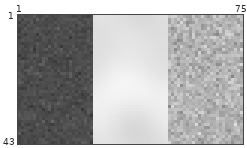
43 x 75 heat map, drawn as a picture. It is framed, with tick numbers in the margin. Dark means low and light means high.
The table splits into one row of 3 panels. Panel 1,1: low, fine-grained, faint in contrast. Panel 1,2: very high, smooth, faint in contrast. Panel 1,3: high, fine-grained.
